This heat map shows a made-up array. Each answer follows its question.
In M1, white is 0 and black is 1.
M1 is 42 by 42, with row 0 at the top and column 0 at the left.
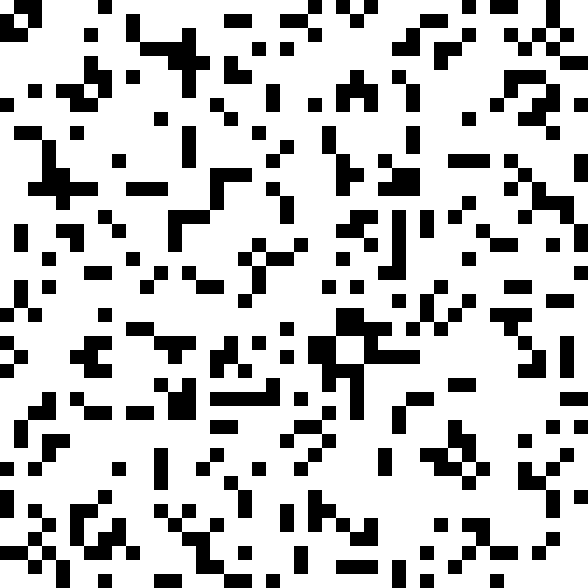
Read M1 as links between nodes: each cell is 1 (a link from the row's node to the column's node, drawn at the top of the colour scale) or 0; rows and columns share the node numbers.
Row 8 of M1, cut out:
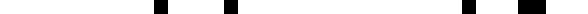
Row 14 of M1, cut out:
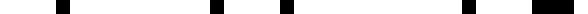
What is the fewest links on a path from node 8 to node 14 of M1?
2
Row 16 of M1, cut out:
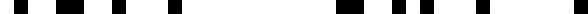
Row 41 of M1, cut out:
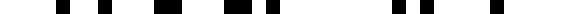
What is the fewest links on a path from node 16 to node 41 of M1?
1
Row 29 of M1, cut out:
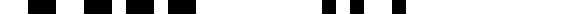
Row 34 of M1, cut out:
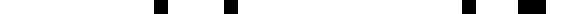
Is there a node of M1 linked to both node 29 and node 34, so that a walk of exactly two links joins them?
no
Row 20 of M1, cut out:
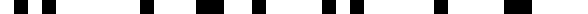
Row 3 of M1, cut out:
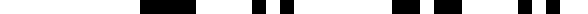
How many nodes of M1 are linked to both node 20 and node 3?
4
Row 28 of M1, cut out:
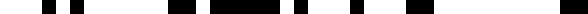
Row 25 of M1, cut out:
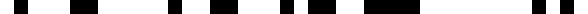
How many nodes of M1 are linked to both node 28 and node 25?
6
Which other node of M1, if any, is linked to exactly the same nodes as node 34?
node 8
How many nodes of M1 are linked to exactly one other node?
0
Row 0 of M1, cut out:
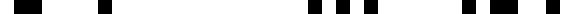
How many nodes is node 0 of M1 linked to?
10
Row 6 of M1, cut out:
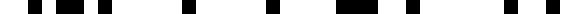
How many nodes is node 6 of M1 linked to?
12
